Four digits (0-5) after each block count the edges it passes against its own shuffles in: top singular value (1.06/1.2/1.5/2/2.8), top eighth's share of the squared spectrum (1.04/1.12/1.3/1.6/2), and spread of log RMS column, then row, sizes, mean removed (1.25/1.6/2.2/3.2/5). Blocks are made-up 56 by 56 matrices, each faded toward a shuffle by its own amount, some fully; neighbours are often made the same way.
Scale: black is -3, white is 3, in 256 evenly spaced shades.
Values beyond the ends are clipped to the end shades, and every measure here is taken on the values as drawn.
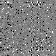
3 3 1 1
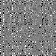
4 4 3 2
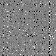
3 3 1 1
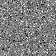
2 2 0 0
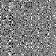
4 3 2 2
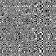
4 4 3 2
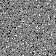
0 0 0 0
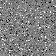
2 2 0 0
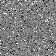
2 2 0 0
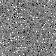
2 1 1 0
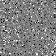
3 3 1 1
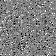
2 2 0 0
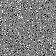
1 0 0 0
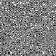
3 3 1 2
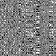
4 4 3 3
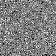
3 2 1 1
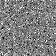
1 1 0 0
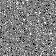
0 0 0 0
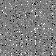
2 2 2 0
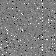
2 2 1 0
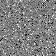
0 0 0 0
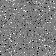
0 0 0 0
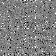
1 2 1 1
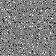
1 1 0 1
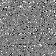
1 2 0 1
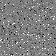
1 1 0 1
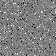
0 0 0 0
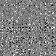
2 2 2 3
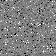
0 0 0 0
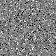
1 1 0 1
